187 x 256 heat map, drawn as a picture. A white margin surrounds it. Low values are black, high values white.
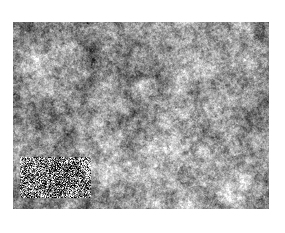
Stripes: none. Grain: blotchy. Roughest part: bottom left. Mirror symmetry: none. Odd patch: rougher, in the bottom left.
